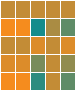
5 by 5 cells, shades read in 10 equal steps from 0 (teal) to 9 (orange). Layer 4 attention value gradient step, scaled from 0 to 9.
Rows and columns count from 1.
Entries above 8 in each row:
0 2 0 0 2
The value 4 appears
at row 4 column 3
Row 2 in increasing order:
0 3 6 9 9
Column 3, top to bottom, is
7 0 8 4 1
